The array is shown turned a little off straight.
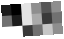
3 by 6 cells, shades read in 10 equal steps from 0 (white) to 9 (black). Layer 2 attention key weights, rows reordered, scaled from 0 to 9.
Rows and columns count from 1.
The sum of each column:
13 17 9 12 15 13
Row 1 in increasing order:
1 4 4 6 8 9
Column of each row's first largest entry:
2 2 3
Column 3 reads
1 1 7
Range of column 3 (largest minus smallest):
6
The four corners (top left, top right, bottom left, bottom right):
8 4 0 4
